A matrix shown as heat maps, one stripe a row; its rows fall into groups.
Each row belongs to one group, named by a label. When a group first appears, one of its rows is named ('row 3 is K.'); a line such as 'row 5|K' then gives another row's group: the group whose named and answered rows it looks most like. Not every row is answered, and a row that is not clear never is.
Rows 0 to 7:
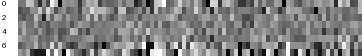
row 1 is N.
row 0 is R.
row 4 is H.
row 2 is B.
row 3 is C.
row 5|R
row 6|R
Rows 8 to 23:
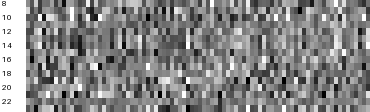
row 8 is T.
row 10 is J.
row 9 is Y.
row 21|N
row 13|C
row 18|B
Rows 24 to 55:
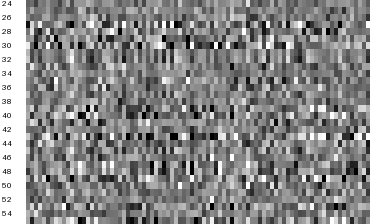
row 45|Y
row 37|Y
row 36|B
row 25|H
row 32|Y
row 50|B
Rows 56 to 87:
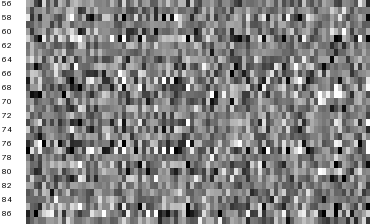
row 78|T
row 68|C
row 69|T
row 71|H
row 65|N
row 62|H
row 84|N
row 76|C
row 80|T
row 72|Y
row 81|H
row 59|B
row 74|Y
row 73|C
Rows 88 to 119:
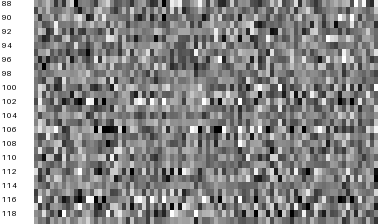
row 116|H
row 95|C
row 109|J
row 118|N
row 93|T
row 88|R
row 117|Y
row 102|H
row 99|B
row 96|T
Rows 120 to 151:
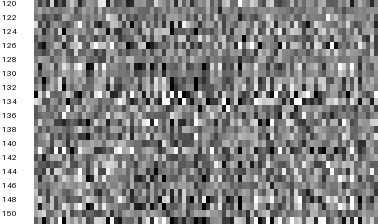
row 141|J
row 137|C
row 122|T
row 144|J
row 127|T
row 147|Y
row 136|N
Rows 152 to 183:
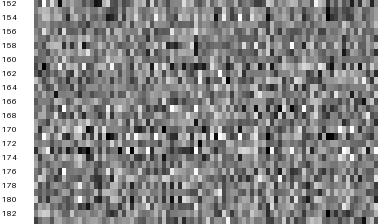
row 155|C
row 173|C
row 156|N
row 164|B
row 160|N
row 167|N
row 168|B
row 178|Y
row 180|Y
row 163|R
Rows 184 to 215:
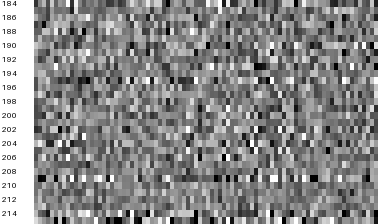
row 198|N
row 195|C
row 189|H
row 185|T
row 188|N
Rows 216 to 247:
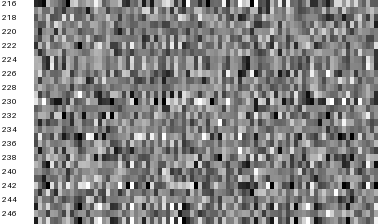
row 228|B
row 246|T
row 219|J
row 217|C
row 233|T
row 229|Y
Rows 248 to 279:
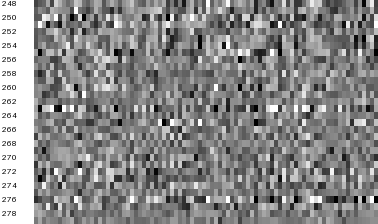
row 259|B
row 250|N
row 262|R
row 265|R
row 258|J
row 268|Y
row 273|J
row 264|Y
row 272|J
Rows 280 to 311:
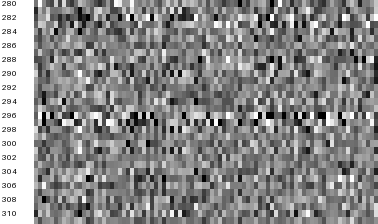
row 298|Y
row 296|B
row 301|Y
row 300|J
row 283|B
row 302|R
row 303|H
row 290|Y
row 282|C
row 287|H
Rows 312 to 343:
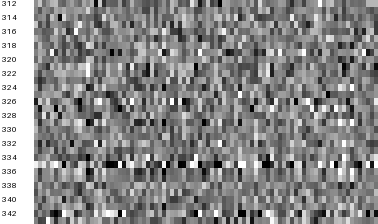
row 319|R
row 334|C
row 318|H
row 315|Y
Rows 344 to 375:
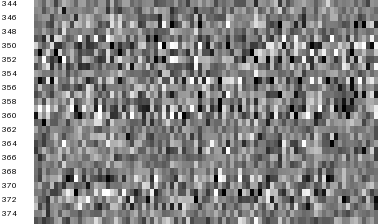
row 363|J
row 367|N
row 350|R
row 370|C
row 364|N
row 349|J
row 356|H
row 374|B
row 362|Y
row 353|C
